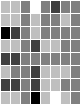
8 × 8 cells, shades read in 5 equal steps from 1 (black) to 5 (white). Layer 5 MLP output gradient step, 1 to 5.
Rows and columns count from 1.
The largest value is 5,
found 2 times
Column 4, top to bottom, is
5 4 4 2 3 2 2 1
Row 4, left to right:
4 4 3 2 4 4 3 3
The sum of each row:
27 28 22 27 22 27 23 28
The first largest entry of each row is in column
4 1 4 1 3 1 5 6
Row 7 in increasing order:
2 2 2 3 3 3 4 4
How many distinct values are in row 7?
3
